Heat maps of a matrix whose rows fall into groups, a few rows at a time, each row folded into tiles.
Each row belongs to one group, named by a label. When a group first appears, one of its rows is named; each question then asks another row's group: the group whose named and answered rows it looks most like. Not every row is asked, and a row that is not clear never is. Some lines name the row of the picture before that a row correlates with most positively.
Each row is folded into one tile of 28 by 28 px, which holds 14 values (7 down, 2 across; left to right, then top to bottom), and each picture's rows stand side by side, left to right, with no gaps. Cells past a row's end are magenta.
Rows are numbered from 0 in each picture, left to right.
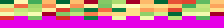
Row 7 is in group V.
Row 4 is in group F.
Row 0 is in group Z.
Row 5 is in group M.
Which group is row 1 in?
V
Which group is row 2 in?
Z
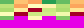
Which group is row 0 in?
V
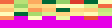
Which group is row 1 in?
M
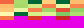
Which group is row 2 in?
Z
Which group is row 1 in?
Z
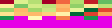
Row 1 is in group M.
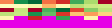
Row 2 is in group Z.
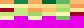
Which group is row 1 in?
M
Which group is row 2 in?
V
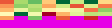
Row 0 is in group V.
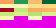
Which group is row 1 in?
M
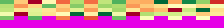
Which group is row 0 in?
V
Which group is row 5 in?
M
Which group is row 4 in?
V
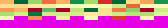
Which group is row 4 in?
Z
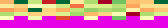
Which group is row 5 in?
M
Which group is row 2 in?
Z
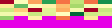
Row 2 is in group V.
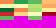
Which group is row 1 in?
V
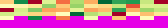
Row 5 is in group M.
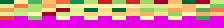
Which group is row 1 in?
V
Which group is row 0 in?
Z
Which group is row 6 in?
M
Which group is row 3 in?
F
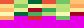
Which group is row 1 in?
Z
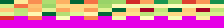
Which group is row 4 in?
F
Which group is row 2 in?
M
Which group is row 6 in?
F
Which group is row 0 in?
Z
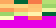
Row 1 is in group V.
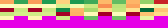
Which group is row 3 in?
V
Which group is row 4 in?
V
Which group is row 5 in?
F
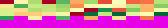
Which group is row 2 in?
V
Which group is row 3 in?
Z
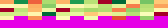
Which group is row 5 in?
V
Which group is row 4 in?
Z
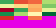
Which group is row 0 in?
Z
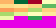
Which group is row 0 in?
M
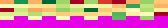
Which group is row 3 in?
F
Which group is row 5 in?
V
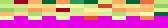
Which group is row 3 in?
Z
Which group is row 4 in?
M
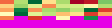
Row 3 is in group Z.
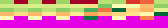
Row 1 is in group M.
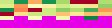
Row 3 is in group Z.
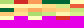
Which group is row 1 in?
M
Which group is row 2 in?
Z
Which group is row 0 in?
F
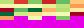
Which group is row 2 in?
V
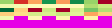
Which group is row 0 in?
F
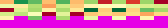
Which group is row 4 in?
F
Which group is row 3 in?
F
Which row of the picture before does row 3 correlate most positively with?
0
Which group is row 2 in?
V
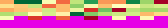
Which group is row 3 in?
Z
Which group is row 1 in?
Z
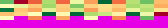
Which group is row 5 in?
V
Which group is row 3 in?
M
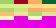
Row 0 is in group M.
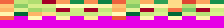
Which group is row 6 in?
Z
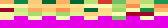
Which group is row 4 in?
V
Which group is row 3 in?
F
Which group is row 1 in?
M
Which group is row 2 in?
M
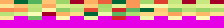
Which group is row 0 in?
M
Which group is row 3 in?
Z
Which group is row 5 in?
F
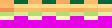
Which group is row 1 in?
M
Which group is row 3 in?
M
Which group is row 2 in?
M
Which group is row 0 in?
M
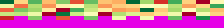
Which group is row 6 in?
V
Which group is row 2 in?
Z
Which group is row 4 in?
M
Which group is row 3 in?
V
